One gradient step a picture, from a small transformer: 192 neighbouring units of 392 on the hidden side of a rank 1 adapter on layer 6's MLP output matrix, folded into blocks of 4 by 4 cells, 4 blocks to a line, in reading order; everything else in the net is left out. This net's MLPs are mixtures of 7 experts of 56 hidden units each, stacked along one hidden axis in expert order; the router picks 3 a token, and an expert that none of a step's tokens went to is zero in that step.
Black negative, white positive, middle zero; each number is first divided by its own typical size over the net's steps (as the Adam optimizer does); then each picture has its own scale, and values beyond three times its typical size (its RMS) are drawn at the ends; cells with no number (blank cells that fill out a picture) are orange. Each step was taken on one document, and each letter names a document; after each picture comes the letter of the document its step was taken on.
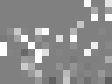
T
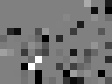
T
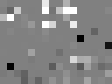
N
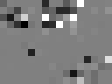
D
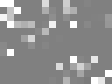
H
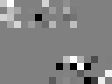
H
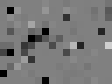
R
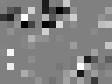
D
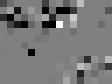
D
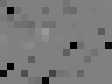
R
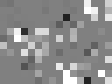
T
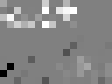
N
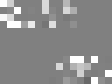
H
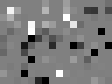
R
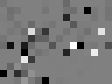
R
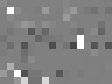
R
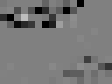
D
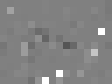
R
